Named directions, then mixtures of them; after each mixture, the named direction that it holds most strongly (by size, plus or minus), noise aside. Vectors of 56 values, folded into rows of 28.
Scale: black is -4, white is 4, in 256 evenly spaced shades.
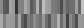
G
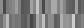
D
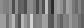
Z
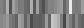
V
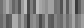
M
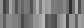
G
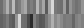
Z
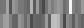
V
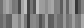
M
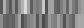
Z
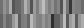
V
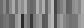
Z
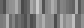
D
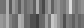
V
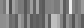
V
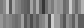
V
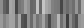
G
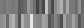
Z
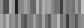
G
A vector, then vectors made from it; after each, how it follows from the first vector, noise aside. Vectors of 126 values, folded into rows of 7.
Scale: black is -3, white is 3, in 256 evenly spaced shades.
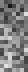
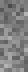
shrunk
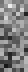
negated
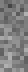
shrunk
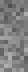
shrunk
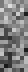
negated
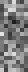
wrapped around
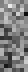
negated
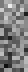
negated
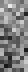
negated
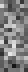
wrapped around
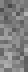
shrunk
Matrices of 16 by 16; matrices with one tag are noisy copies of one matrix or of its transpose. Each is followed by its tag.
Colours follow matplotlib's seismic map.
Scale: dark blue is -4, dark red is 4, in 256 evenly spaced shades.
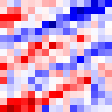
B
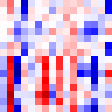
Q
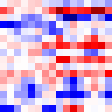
Q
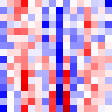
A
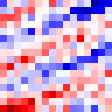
B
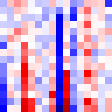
A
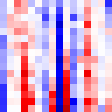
A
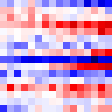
A
